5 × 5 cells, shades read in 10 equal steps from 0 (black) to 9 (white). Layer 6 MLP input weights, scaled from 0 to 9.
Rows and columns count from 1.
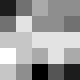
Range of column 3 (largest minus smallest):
8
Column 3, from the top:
6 5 8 6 0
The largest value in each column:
9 8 8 8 8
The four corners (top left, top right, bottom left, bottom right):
1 5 7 1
